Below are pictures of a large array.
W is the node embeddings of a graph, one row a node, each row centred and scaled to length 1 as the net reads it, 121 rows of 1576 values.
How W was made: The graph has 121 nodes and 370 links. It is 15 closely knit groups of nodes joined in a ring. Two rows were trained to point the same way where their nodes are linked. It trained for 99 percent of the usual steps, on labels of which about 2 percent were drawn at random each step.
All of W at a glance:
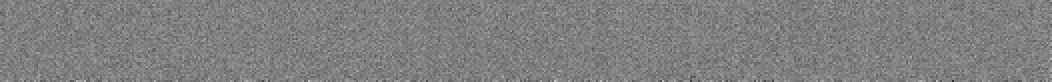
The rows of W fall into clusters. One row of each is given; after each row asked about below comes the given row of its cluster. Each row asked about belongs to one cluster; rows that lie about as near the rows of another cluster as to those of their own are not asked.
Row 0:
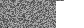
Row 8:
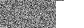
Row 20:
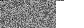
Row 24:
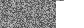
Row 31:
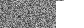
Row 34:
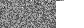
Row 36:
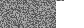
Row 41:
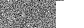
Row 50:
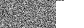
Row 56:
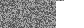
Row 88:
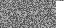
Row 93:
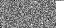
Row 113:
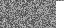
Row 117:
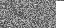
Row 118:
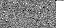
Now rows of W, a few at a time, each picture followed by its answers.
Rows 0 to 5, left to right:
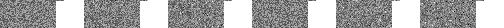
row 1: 113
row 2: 117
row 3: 36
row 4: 31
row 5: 24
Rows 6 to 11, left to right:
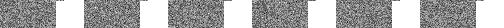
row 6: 56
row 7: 88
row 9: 117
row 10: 36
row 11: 118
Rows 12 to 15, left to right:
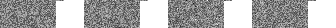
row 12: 88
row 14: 113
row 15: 41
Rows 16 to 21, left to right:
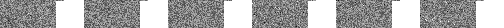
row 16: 113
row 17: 118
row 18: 20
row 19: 93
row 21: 118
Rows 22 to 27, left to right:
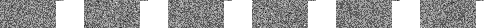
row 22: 93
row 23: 56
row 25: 34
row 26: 117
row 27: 41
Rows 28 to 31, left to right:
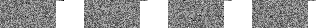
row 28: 20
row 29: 113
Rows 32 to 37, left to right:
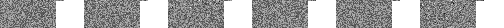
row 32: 41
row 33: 31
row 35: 20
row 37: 0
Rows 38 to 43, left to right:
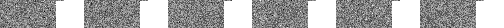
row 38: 118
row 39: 113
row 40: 36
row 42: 113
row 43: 113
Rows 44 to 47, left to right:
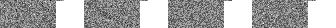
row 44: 34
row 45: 117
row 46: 0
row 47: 88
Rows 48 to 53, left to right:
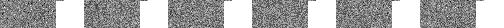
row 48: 41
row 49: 117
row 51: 20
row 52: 31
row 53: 24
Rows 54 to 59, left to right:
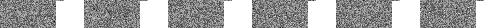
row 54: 88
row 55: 41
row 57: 31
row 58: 31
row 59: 117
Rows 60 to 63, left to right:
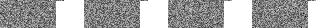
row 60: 8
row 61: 36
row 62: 24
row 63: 31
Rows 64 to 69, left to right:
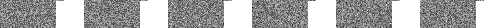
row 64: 88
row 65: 118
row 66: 93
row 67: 117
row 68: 34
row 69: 8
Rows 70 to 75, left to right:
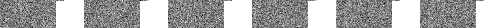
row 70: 56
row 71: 31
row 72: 34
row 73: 93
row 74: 24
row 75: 24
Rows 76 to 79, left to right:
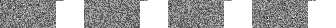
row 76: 31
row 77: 34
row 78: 56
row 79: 50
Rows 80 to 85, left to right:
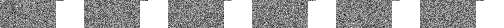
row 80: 117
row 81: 20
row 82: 31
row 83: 93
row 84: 0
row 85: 0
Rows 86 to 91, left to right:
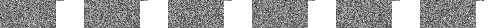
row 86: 20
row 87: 34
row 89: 24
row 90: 34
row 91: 113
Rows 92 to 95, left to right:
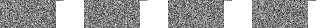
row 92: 34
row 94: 20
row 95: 41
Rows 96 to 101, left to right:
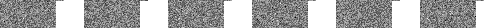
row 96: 88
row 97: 0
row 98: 20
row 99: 118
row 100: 41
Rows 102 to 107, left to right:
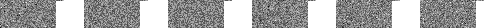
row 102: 34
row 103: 93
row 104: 36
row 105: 113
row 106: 8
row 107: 88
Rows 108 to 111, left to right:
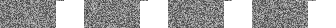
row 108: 20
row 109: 50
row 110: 36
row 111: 56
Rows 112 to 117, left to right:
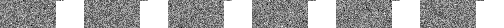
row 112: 88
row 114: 56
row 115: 50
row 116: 50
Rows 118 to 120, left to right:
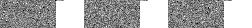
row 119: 88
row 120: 118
